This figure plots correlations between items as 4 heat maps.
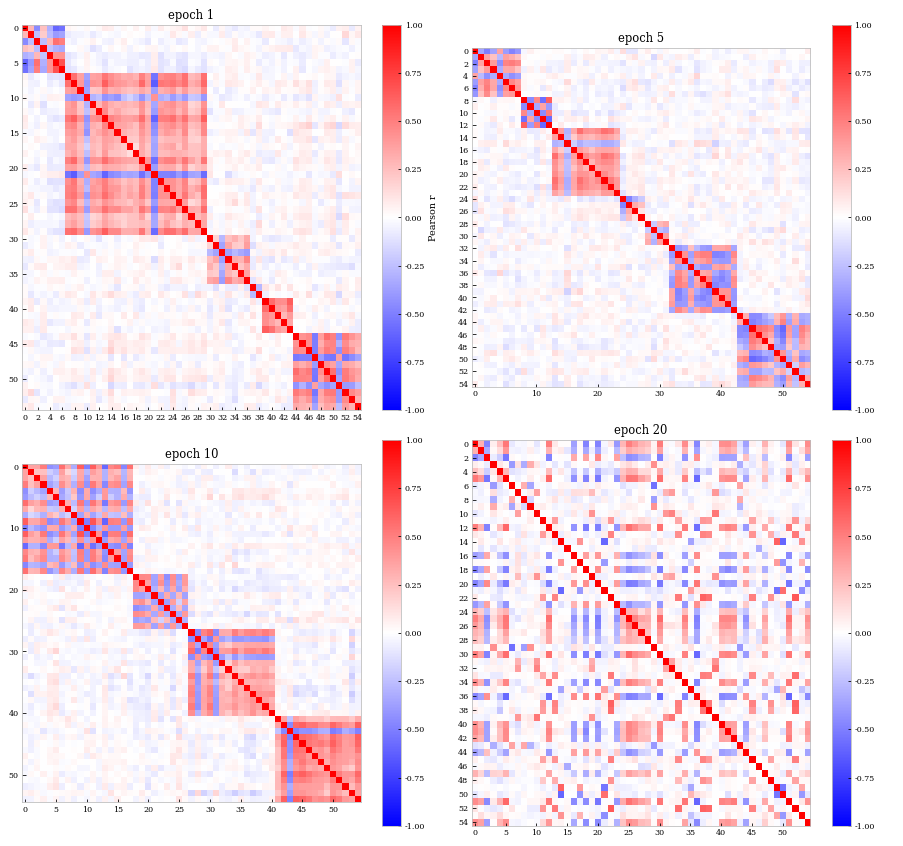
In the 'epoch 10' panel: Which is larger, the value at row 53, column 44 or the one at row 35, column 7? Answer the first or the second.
the first
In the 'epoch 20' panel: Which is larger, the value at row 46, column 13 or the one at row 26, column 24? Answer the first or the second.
the second
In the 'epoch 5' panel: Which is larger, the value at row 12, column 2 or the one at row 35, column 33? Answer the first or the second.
the first
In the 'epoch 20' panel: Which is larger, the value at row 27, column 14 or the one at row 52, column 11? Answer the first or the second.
the second
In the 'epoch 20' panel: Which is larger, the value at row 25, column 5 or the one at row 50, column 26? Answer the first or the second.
the first
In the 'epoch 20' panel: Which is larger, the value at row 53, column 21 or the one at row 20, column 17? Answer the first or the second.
the second
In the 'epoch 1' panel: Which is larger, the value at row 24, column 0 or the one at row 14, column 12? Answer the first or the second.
the second
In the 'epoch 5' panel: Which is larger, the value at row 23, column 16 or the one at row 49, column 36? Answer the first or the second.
the first
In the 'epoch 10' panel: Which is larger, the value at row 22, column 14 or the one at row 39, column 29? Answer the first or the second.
the second
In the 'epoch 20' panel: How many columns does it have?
55
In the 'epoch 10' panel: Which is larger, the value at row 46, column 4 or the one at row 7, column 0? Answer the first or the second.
the second
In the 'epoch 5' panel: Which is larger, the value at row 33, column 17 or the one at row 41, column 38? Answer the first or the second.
the first
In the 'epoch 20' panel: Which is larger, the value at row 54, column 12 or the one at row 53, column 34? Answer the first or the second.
the first
